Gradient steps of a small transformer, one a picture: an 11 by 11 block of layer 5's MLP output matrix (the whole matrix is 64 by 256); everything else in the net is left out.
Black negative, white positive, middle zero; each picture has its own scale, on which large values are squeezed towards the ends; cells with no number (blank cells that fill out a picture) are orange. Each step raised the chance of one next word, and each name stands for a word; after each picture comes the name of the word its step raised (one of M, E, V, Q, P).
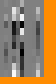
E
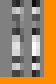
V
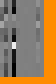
E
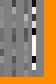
V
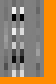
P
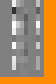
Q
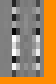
V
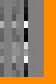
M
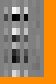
P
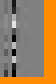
E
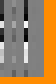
M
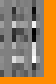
M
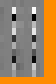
P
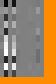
V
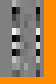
E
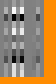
P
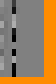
E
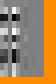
P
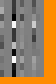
M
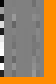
V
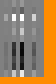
E
